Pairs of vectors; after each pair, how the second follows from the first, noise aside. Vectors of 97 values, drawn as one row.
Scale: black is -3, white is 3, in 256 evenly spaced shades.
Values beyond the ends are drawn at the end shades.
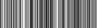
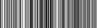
copied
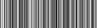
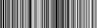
sign-scrambled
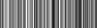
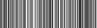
sign-scrambled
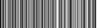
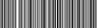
wrapped around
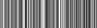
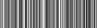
copied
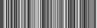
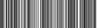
copied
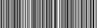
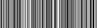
copied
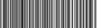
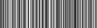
wrapped around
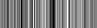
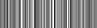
sign-scrambled
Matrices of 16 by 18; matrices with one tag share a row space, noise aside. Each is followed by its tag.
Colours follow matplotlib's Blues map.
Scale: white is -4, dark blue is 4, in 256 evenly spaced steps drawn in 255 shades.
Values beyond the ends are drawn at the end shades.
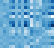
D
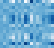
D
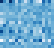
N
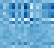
D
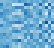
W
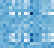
D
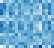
N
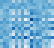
D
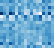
N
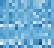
N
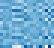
W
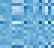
W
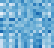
N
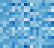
D
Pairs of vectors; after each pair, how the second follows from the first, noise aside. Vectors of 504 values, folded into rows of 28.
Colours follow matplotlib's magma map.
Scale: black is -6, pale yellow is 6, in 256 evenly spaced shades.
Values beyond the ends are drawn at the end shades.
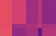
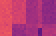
copied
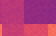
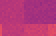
shrunk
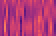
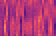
copied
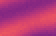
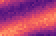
scaled up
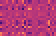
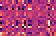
scaled up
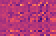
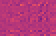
shrunk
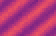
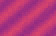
shrunk
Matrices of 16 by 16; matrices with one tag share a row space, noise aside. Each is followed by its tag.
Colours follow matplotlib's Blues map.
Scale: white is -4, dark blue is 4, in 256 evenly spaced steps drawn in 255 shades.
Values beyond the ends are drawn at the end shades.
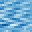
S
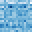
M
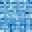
M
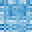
M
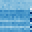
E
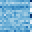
E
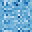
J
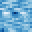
S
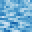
S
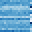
E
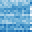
E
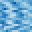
S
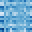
M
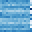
E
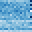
E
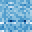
M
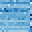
E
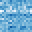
M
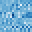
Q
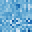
Q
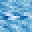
S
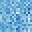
Q
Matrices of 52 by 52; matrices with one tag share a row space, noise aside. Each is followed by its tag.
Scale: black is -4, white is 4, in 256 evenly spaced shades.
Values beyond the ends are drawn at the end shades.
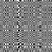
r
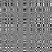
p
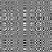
p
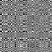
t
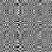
r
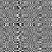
r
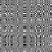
p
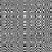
p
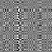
r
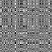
t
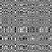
t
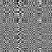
r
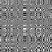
p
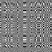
p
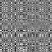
t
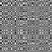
t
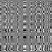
p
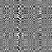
r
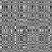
t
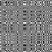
p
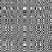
p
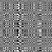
r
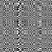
r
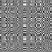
p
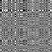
t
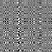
r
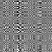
r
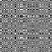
t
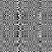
r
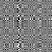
r
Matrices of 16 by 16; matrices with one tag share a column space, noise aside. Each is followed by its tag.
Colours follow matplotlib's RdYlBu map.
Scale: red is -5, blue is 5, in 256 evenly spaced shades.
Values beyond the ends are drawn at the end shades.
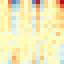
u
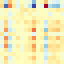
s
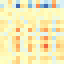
s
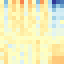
u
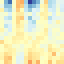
u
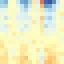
u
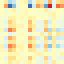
s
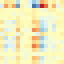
s
